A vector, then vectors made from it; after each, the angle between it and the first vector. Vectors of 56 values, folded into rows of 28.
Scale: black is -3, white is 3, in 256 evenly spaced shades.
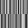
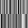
nearly parallel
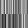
partly aligned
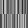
orthogonal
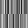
partly opposed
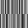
nearly opposite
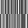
nearly opposite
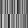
orthogonal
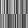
orthogonal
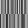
nearly opposite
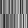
orthogonal
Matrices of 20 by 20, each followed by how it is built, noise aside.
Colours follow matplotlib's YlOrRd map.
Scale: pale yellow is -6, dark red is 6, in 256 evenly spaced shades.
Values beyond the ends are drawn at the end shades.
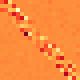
banded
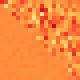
upper triangular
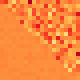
upper triangular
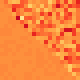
upper triangular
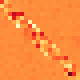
banded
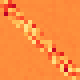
banded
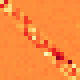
banded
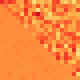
upper triangular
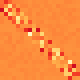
banded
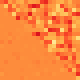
upper triangular
